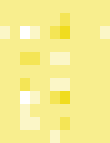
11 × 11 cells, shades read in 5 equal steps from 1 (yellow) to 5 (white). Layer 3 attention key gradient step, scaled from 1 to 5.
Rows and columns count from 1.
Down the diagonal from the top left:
3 3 5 3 3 3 4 3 3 3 3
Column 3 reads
3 3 5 3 2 3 2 5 4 4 3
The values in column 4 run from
2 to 4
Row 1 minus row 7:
0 0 1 0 0 -1 -1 0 0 0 0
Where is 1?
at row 3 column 7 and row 8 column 7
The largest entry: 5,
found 2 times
